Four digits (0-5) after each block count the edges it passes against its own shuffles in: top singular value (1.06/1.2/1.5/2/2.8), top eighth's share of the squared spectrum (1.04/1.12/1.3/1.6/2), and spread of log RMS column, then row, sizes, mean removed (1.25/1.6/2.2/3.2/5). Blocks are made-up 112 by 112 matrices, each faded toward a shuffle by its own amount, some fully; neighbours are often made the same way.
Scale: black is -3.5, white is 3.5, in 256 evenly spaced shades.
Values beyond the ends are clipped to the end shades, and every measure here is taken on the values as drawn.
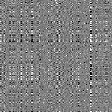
5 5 4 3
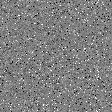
0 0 0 0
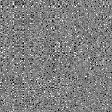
4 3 2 2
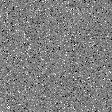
3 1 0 0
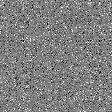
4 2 1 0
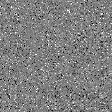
3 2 1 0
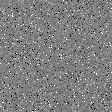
0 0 0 0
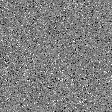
0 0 0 1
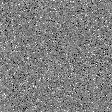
0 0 0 0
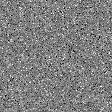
0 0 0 0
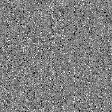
1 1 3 0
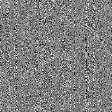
2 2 4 0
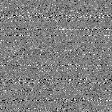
2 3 0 4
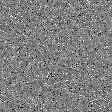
0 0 0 0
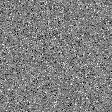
1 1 0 0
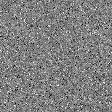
0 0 0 0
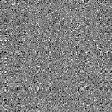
4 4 2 2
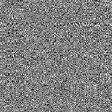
4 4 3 3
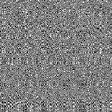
4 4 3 3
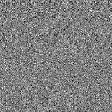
4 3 2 2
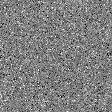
2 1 0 0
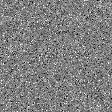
2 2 0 0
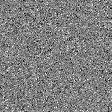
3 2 0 0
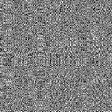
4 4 3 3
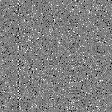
4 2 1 1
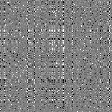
5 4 3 3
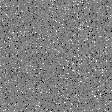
3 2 1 0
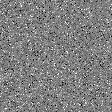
2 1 0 0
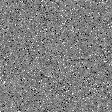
2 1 0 0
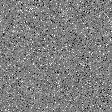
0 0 0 0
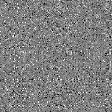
4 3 2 2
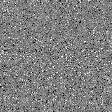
3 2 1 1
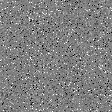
3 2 0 0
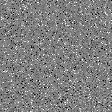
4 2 1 1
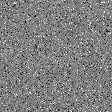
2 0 0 0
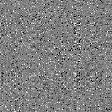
4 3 2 2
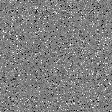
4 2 1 1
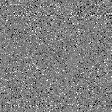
4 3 1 2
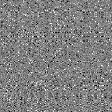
4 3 1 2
